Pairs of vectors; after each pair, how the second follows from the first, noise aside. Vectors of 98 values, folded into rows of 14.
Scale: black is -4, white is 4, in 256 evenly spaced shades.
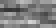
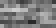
negated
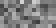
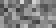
copied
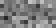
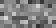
negated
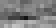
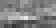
negated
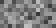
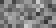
copied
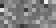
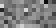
negated
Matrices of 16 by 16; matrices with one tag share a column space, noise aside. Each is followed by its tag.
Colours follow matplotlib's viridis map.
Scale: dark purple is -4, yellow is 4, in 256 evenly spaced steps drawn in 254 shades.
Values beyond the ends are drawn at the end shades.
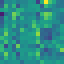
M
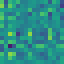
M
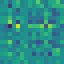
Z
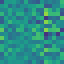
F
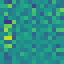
F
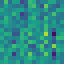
M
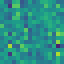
M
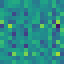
Z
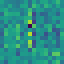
Z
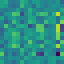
Z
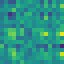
M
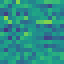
F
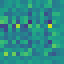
Z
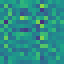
F
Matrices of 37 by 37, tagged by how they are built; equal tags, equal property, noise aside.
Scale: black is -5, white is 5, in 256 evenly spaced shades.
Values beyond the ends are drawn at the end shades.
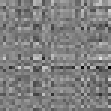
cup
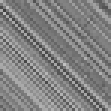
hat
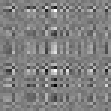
cup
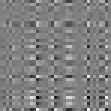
cup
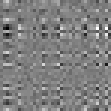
cup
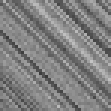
hat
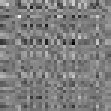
cup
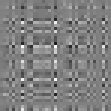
cup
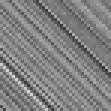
hat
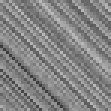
hat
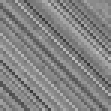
hat
